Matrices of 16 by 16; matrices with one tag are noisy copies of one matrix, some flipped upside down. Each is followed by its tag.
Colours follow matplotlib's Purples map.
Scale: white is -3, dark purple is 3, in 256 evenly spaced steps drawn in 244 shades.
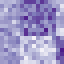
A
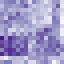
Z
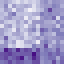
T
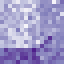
T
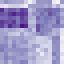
Z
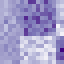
A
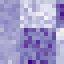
A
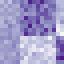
A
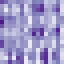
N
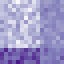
T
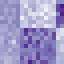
A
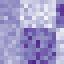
A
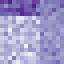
T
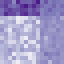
T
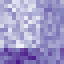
T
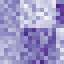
A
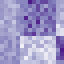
A
